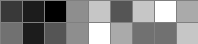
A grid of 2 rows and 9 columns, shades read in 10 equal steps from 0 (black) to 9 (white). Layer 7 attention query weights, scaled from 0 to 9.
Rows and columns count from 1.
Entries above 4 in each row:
5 4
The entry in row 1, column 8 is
9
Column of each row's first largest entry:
8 5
